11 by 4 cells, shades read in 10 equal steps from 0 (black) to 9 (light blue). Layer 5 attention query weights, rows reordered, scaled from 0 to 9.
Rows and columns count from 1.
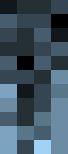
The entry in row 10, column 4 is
6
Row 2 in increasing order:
0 3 3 4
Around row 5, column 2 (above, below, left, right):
2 3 4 4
